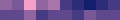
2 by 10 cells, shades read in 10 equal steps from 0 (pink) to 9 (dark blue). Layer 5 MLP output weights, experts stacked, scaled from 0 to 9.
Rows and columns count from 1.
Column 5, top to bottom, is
3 6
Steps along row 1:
up down up down up up up down down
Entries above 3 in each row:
8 10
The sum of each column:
10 11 4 11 9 13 15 14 14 13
